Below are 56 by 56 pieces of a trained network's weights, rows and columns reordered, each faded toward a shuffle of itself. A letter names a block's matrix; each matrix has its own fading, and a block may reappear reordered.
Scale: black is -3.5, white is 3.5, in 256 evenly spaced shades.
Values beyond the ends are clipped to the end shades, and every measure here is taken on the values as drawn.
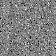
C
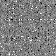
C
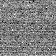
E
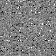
C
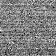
E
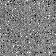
C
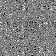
C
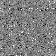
C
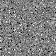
C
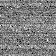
E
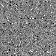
C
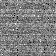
E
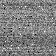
E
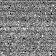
E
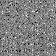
C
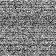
E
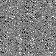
C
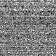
E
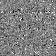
C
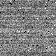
E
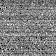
E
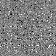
C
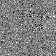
C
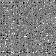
C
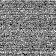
E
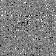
C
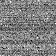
E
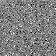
C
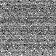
E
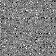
C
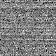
E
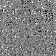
C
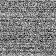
E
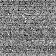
E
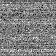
E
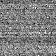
E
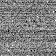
E
